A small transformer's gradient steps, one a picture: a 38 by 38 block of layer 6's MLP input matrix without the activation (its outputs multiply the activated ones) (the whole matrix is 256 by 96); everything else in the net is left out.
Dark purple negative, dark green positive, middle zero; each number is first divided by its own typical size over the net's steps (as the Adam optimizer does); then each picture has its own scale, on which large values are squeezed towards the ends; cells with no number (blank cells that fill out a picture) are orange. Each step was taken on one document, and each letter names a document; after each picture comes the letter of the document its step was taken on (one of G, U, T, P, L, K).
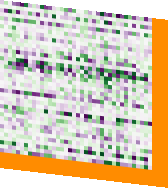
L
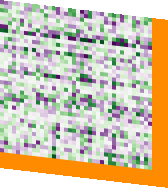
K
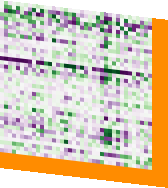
L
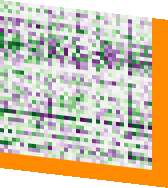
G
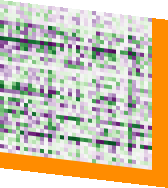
G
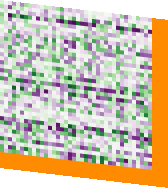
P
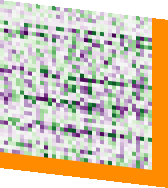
K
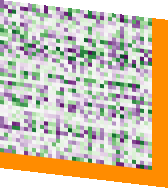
P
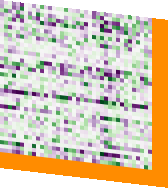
L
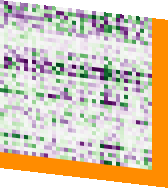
L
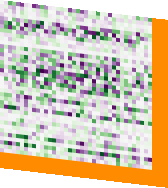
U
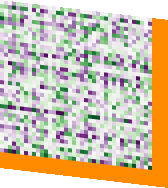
K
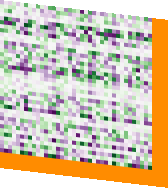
K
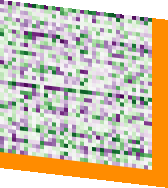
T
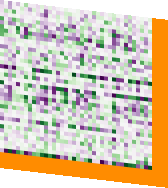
K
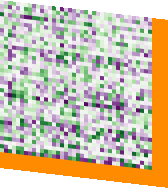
P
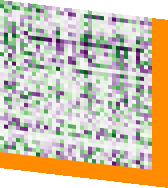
P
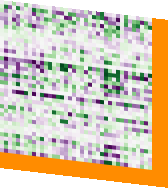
L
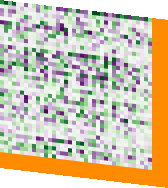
U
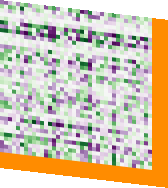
K
